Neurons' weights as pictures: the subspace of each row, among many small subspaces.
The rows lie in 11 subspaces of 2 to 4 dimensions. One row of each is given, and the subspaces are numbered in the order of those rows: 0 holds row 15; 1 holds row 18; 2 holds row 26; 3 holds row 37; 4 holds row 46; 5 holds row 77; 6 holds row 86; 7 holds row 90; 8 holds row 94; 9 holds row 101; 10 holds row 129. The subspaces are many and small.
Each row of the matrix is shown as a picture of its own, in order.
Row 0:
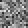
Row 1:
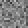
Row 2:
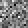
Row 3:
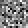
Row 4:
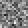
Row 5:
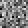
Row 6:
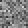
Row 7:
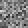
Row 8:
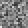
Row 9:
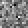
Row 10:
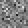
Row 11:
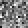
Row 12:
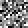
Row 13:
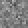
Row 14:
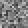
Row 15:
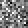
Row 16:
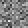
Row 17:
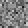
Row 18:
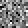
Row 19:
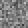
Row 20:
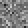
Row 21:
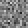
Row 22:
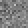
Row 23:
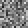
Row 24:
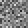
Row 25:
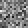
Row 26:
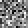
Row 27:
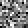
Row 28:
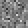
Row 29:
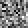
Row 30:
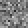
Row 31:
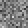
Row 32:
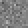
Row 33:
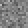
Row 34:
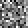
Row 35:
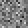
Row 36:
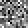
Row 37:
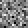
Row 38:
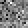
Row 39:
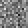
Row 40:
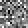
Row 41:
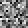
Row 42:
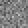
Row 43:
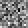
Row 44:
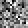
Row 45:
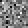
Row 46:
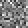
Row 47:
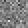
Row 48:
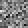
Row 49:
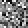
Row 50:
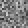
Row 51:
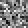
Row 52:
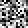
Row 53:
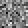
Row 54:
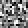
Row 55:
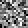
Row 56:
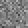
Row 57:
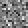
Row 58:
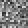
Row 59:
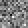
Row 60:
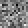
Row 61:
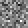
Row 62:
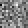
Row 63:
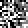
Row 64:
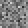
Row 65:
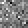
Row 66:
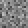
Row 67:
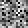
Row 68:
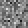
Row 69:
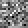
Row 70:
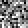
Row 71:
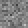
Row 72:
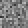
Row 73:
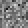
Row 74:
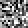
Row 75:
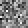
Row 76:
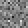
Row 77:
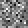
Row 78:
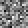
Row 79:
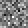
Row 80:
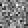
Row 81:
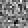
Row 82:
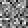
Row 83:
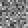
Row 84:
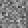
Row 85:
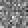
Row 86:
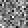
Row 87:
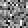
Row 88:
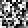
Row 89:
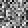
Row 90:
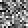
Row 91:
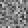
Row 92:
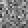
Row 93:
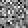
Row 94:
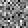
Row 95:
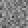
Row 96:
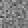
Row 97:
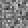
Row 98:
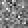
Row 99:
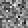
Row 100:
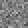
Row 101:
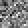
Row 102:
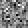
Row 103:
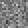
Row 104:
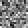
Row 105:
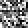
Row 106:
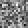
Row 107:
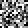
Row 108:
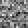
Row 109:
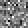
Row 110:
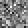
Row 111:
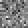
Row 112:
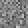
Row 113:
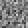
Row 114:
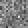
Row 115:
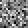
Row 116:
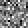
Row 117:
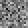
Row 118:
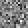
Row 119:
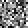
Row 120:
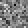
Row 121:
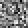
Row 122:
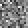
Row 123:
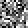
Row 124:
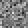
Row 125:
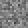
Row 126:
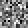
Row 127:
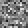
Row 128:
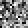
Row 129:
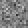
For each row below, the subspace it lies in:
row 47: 1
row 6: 7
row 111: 2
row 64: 0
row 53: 1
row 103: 8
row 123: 10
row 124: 1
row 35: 5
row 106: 9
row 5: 0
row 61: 2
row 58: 3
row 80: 9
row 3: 2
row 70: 9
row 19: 10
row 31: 6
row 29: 5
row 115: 3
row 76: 8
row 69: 9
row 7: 6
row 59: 9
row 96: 5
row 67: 7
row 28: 10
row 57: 1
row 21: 10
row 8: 0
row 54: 2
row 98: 0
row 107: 6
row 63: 9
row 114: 4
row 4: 3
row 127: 2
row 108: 4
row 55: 3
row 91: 2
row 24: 1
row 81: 2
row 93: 7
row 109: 8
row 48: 6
